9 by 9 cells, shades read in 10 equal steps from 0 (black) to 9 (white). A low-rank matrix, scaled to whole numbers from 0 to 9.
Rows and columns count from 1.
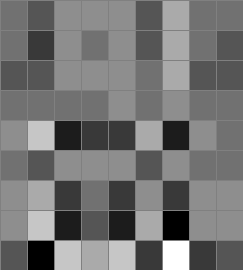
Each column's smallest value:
3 0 1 2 1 2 0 2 3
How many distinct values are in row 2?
5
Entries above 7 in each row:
0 0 0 0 0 0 0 0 1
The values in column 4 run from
2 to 6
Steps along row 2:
down up down up down up down down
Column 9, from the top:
4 3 3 4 4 4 5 5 3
